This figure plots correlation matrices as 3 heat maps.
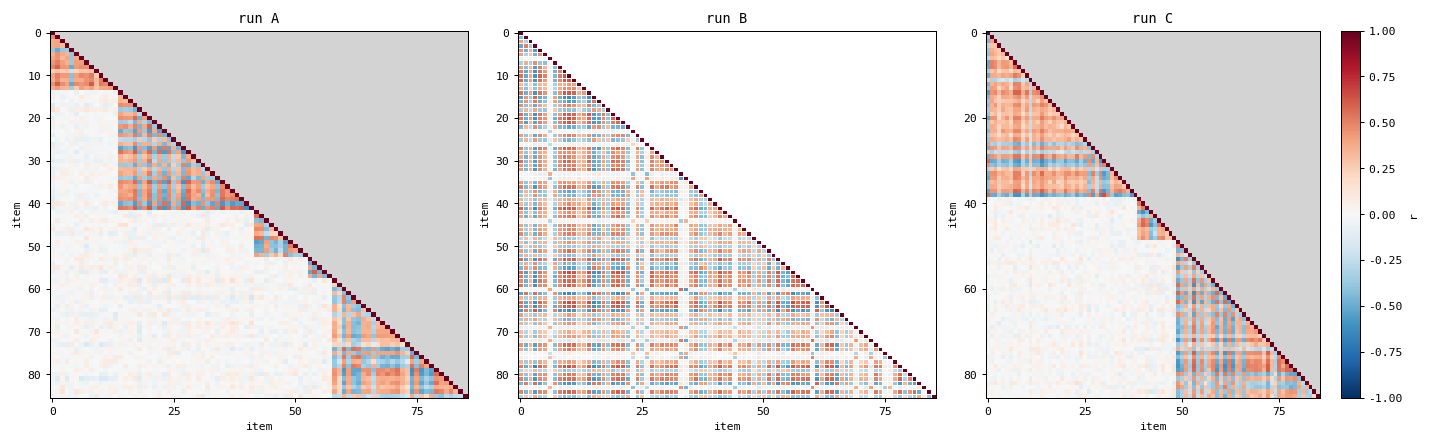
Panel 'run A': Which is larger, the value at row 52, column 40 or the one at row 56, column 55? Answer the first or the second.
the first
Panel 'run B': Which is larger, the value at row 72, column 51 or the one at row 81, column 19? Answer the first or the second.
the second
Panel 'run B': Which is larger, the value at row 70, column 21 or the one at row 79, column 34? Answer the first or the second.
the first
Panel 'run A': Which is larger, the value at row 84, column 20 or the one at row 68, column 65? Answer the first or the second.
the second
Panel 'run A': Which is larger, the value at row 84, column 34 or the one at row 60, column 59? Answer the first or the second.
the first
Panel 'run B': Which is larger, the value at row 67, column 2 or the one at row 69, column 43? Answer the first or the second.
the second
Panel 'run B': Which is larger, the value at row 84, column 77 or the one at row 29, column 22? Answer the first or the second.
the first
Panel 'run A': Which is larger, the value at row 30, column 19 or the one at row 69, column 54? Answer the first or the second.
the first
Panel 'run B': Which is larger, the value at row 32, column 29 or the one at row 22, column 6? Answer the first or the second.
the first
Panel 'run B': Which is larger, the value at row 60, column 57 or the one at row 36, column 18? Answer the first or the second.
the first
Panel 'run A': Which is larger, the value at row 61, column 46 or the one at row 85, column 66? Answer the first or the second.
the second
